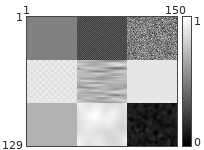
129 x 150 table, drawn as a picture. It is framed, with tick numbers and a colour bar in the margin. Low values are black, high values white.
It is made of 3 by 3 panels. Panel 1,1: middling, flat. Panel 1,2: low, checkered. Panel 1,3: middling, fine-grained, strong in contrast. Panel 2,1: very high, checkered, faint in contrast. Panel 2,2: high, streaked across. Panel 2,3: very high, flat. Panel 3,1: high, flat. Panel 3,2: very high, smooth, faint in contrast. Panel 3,3: very low, blotchy, faint in contrast.
